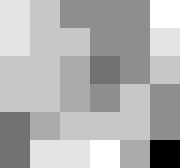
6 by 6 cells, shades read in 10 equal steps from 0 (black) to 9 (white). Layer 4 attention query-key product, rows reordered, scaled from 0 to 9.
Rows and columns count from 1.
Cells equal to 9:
2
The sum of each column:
38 42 39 35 35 34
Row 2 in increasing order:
5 5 7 7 8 8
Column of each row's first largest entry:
6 1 1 1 3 4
